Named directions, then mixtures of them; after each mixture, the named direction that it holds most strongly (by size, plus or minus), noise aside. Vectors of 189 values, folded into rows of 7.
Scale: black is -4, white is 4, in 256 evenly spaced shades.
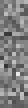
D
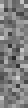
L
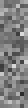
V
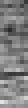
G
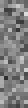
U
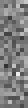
D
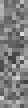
V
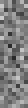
L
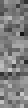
V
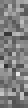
D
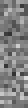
D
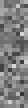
V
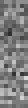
D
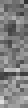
G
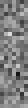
D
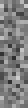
L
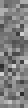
V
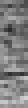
G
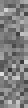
V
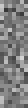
L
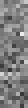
V
